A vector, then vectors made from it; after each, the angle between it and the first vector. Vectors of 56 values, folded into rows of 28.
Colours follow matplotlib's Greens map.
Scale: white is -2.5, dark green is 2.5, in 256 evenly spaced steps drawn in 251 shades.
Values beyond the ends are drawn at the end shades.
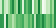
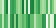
orthogonal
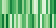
partly aligned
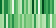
nearly opposite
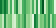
partly opposed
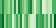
partly aligned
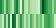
partly opposed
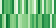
partly aligned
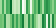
orthogonal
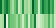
nearly opposite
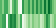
partly opposed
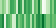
nearly parallel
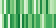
orthogonal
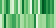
nearly opposite
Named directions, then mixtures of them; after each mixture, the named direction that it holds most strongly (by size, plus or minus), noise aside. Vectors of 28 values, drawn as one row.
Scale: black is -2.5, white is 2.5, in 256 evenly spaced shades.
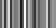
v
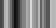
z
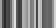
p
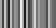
v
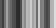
z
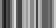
p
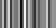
v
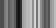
z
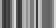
p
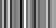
v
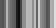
z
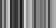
v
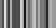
v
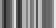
p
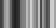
z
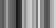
z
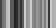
z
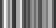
p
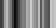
z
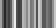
p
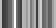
p
